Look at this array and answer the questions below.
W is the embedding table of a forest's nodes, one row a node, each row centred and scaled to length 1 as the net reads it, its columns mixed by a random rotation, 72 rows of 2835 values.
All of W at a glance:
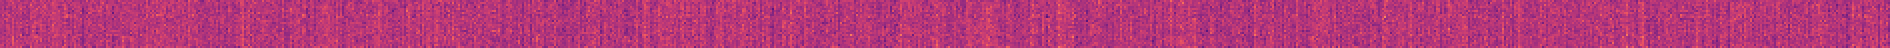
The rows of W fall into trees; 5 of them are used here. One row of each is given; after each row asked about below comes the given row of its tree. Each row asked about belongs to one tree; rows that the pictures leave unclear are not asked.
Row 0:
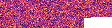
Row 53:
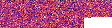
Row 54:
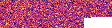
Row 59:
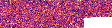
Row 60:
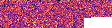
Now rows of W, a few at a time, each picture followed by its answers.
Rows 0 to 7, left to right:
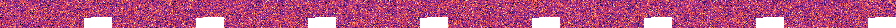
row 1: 59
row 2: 60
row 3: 60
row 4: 54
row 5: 0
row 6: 60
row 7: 0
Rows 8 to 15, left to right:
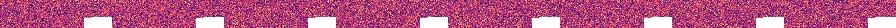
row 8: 53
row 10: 0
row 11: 53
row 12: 0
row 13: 53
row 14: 54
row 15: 0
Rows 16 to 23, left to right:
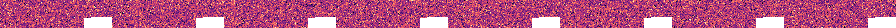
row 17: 54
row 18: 59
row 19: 53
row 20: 54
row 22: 60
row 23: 0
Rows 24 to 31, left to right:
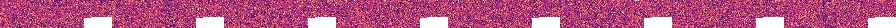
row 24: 60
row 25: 60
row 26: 0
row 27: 54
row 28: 59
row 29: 53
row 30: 0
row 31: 54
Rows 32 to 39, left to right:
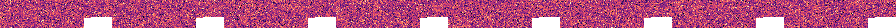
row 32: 59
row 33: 53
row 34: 54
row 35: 60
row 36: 0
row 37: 59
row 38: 54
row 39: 0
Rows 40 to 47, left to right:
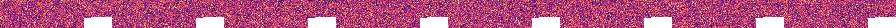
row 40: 60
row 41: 54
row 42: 60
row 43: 0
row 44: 59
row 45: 0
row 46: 0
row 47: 60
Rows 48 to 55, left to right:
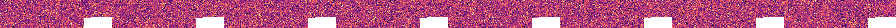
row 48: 59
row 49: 60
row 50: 0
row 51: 0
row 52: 53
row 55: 60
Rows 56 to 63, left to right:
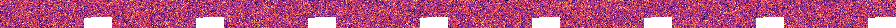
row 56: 54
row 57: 54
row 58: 60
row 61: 54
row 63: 0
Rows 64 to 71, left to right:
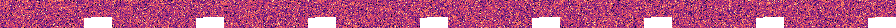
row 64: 54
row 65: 60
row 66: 54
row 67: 0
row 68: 60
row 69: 60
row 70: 53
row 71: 53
